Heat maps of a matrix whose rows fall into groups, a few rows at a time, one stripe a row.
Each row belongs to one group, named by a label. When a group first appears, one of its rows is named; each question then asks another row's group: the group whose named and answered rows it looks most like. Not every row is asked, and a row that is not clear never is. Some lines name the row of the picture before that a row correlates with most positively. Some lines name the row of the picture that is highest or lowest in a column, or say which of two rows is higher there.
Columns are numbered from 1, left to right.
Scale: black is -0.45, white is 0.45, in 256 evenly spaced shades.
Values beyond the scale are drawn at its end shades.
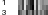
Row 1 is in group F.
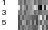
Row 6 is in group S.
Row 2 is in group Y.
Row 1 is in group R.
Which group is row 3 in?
R
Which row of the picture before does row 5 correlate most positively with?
3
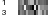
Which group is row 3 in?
S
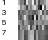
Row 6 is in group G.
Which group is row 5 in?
F
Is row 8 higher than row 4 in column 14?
No
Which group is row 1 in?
R
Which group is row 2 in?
Y
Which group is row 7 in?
R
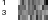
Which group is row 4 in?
G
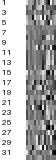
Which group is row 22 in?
F
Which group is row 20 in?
Y
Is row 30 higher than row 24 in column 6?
Yes
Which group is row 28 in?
G
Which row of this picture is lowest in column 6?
22
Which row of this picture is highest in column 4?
22
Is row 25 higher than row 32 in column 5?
No
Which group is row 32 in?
R
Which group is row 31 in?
G
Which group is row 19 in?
S
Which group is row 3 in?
S
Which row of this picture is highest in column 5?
4
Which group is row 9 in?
F
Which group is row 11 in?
S
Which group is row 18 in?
R
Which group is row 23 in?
S
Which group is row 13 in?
S
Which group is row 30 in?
R
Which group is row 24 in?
S
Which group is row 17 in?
F
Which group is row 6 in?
F
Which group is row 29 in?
G
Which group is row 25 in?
Y
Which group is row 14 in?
S
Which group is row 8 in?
S
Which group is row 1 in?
Y
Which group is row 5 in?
Y
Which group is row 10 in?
G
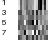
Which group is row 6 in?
S
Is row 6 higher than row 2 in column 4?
No
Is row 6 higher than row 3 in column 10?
Yes
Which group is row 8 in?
F
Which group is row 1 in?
Y
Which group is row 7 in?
R
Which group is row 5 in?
F
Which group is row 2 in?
Y
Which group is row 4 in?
F
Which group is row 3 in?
F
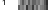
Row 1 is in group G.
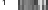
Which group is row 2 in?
S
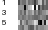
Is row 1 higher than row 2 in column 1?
No
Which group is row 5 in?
Y
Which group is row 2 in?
R
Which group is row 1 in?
S
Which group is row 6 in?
F
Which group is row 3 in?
R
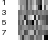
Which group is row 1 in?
Y
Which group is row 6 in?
F
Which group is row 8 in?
G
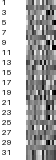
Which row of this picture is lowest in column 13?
2
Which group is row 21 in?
Y
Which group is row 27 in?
G
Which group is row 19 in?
G
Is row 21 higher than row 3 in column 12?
Yes
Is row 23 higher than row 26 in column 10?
No
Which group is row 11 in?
R
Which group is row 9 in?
Y
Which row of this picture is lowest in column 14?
10
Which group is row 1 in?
R
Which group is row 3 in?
Y
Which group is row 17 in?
S
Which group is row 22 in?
Y
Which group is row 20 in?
F
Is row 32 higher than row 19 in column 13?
No
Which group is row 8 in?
S
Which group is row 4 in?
R
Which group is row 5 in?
G
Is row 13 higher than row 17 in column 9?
Yes
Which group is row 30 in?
G
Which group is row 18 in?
S
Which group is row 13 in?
F
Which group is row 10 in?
G
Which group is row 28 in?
F
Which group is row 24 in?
Y
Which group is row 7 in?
R
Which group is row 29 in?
Y
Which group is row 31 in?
R
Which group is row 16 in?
R
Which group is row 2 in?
S
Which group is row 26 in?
R
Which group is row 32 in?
R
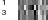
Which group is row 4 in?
S
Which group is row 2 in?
F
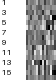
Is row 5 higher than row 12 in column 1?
Yes
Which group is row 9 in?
S
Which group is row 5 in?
Y
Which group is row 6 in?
Y
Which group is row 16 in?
G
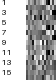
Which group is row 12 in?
R
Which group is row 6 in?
Y
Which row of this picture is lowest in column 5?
4
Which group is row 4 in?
F
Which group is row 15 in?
G
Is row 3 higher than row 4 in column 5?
Yes
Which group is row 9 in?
R
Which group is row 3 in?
G
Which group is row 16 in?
S
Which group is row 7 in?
S
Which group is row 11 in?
Y
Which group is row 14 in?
R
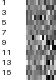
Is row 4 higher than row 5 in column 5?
No
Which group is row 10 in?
G
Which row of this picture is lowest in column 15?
10
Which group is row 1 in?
G
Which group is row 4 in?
F
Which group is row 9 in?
Y
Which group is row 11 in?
S
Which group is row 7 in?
G
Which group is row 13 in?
Y
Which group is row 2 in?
Y
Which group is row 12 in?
Y
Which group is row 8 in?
R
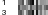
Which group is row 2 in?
G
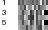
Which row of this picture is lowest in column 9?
2
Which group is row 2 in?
R
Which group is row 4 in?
F
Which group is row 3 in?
G
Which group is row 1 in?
S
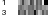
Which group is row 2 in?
F
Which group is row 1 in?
G
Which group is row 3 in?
S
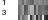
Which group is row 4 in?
G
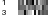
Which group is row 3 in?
R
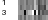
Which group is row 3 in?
R
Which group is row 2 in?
Y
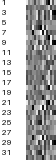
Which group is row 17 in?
S
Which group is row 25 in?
F
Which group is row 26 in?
R
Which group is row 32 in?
S
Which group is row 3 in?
G
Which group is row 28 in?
R
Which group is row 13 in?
Y
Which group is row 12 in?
S
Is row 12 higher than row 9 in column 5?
No
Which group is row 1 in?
Y
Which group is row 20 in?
S
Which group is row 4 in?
G
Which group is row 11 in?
F
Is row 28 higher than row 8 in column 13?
No
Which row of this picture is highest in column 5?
10
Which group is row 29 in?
G
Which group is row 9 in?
G
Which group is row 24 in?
F
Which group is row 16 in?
S
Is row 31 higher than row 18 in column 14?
Yes
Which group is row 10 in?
R
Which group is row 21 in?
Y
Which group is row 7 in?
R
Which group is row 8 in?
Y
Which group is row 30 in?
F
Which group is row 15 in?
S
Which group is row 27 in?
F
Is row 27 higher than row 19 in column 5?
Yes
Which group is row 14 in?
Y
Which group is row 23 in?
G
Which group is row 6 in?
F
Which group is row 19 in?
F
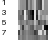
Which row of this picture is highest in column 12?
7
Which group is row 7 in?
S
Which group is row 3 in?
F
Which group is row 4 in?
F
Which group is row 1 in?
Y
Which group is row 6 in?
G
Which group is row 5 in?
Y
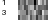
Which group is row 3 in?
Y
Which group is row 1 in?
S
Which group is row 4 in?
G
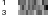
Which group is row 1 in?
S
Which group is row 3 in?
Y
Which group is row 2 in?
G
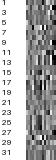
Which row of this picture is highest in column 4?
18
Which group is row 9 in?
G
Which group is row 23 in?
Y
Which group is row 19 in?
F
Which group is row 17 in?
F
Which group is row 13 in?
G
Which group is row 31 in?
S
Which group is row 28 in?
R
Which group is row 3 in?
S
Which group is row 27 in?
G
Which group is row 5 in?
G
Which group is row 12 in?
G
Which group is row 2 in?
G
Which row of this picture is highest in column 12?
3
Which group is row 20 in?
F
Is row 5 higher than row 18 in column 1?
Yes
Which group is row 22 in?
F
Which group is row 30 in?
R
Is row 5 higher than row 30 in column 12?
Yes
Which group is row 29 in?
F
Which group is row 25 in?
F
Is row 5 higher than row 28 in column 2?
No
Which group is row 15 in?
F
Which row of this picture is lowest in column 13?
4
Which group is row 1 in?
S
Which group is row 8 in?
R
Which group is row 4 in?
S
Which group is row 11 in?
Y
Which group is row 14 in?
F
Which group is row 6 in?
R
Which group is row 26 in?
F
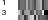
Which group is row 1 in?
S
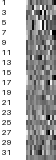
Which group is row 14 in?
S
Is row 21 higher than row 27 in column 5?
Yes
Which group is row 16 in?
G
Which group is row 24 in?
Y
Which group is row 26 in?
R
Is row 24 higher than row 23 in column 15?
Yes
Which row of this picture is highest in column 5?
2
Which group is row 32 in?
G
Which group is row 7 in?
G
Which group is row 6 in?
R
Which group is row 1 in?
G
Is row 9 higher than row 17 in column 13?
No
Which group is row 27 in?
Y
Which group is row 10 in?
G
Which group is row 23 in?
R
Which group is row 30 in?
F
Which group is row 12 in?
F
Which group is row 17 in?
Y
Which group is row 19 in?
R
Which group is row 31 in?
F
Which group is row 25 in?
S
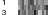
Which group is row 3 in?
S
